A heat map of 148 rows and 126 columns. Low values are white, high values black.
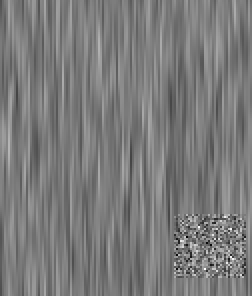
A few values lie far out on both sides of the bulk. Neither half mirrors the other. The grain runs up and down. Values change most from cell to cell in the bottom right. In the bottom right lies a patch that is rougher than the rest. There is no overall slope.
